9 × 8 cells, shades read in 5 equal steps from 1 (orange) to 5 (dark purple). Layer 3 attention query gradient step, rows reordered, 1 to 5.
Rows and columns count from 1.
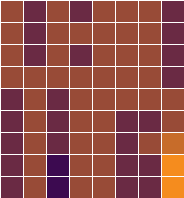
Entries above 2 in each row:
8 8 8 8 8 8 7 7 7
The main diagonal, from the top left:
3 4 3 3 3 4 3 1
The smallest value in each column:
3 3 3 3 3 3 3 1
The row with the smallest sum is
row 4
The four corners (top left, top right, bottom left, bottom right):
3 4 4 1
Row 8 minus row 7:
0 0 1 0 0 0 1 -1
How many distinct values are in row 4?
2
